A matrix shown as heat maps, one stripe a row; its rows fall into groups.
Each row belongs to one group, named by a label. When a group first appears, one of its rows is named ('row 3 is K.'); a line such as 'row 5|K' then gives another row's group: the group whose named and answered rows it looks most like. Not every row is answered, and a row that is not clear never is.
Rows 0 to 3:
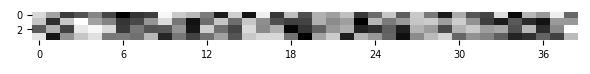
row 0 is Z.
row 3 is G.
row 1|G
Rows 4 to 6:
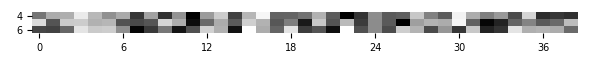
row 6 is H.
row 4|G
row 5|G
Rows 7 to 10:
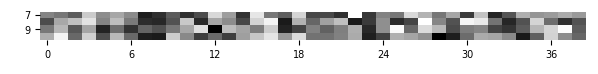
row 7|H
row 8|G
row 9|Z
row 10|Z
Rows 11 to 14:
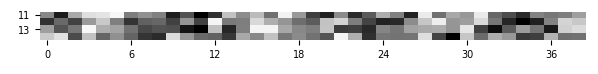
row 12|G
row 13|G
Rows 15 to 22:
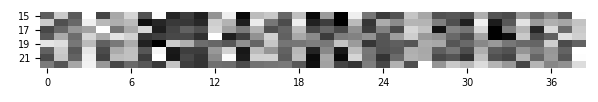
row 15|H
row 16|H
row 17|H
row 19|Z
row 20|H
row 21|H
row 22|G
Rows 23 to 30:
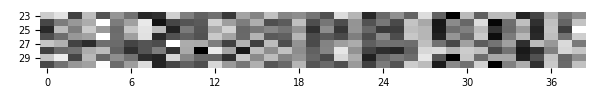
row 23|Z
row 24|H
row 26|H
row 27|Z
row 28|G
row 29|Z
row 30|H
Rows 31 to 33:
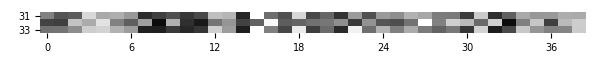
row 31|H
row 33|H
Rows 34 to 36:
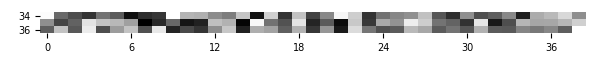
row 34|Z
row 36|H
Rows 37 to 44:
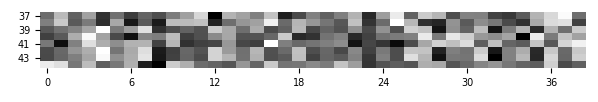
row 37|Z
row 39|H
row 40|G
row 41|G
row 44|Z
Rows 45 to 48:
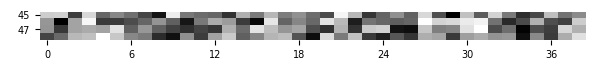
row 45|Z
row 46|G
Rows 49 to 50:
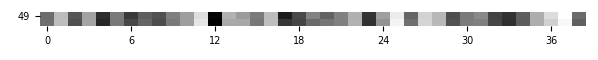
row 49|Z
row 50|Z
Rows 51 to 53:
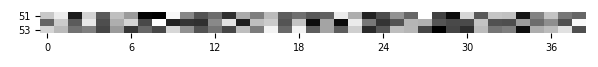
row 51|Z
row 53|Z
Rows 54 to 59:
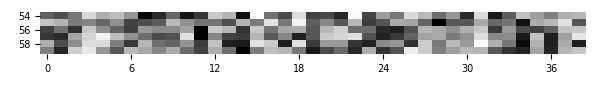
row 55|Z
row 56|G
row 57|G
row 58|G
